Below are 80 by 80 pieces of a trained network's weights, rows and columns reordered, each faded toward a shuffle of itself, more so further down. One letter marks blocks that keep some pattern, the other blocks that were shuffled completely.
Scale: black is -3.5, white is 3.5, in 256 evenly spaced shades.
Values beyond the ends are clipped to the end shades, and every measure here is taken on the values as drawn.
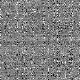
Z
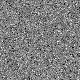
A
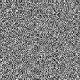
Z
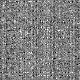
Z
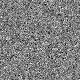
A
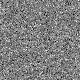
A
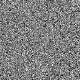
Z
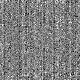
Z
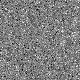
A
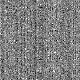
Z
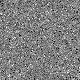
A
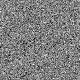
A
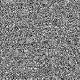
Z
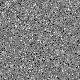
A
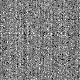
Z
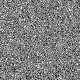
A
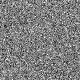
A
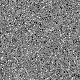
A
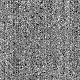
Z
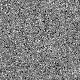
A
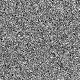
A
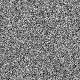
A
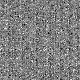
Z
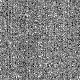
Z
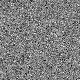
A
